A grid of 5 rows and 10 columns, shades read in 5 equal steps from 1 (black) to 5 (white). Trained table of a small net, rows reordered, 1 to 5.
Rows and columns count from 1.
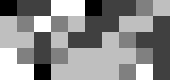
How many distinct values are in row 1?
5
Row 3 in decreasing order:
4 4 4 4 3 2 2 2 2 2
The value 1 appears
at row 1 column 1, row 1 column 6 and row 5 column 3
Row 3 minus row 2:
0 1 -3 1 -2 0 2 -1 -2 0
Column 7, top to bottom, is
2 2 4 4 4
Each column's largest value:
5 5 5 5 5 4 4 4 5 4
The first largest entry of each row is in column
4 3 1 1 1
